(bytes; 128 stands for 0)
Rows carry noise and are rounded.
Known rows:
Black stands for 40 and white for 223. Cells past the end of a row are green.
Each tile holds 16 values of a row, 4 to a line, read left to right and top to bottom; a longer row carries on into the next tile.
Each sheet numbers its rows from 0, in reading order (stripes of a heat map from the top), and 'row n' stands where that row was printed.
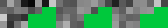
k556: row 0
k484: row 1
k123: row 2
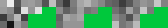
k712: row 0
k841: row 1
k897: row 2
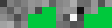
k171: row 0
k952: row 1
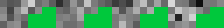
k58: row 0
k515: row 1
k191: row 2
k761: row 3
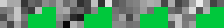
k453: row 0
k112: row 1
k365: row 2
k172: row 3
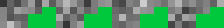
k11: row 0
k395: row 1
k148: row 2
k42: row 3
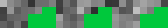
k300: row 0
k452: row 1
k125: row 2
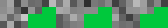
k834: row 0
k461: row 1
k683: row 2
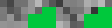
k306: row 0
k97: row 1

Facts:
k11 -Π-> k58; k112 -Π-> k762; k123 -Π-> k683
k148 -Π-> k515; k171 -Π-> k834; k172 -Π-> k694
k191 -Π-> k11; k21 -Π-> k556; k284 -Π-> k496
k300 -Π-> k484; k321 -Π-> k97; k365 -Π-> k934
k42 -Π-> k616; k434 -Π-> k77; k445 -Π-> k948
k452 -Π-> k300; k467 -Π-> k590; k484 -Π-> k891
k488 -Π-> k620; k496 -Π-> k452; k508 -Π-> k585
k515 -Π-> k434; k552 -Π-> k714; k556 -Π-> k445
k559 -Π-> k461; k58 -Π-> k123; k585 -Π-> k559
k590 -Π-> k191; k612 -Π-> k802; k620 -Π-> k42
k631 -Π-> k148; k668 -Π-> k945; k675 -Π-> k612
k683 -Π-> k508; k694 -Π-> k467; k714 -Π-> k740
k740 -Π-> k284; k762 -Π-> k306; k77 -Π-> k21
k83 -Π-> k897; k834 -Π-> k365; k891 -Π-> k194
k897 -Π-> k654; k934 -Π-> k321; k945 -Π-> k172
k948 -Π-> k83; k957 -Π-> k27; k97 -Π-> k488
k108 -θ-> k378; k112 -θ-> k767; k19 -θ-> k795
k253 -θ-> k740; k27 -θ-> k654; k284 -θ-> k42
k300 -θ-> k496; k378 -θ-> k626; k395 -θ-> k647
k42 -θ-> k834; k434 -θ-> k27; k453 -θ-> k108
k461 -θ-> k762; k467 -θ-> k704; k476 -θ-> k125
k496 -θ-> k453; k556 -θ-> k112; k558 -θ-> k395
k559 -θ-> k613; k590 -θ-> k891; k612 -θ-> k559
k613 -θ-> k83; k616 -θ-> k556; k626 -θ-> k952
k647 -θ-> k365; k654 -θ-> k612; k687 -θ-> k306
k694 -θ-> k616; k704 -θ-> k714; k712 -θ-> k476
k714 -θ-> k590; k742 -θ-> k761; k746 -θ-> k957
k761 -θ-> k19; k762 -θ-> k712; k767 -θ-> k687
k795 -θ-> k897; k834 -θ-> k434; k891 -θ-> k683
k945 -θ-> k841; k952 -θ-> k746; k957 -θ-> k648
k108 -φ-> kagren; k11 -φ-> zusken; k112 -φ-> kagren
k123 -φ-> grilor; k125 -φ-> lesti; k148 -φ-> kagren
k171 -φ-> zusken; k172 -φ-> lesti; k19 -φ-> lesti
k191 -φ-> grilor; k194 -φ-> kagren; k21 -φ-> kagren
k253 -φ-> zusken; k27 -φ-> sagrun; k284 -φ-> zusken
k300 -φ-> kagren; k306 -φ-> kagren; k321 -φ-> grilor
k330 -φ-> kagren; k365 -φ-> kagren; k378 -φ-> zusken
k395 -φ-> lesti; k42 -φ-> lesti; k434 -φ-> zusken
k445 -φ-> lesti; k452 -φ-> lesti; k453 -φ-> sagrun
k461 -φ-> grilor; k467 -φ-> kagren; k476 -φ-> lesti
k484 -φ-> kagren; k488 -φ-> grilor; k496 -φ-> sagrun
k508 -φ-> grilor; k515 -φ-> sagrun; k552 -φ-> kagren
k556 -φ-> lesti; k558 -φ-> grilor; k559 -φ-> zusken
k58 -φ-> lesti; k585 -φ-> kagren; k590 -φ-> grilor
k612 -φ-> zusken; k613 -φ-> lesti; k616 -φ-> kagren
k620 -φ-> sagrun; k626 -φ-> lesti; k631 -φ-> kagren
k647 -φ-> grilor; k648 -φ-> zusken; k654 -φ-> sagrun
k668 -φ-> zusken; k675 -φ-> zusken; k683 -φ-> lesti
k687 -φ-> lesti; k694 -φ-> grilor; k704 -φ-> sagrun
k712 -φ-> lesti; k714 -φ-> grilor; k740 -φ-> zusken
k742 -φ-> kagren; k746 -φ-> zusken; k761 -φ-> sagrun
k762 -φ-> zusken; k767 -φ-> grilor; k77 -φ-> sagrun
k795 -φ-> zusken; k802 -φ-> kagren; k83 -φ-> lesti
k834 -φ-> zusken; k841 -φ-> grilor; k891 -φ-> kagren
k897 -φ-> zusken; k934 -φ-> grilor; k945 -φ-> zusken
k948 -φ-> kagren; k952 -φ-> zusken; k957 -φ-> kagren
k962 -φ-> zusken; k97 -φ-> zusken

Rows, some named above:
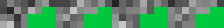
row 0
k948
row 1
k508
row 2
k11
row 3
k508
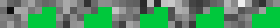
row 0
k83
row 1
k395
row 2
k767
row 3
k496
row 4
k704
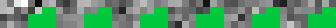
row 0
k590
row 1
k841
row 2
k445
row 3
k613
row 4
k585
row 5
k11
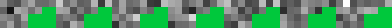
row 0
k83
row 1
k616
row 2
k434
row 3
k27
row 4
k616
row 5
k452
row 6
k762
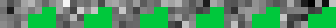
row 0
k445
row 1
k476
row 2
k284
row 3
k613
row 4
k21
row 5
k556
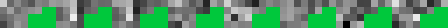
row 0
k742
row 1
k378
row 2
k378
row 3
k613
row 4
k761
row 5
k694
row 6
k687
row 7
k654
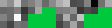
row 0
k626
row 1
k612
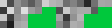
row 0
k19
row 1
k795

